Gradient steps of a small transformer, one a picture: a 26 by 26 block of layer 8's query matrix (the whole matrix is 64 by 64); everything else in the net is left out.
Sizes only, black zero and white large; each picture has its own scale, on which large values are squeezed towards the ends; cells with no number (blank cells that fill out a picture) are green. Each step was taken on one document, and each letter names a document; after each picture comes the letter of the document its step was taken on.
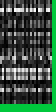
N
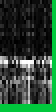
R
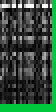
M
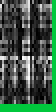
R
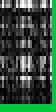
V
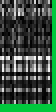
N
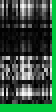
V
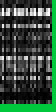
N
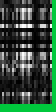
V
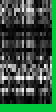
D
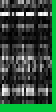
D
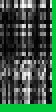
V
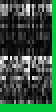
R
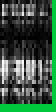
D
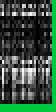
D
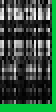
N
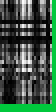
V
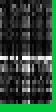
R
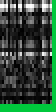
M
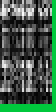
D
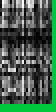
D
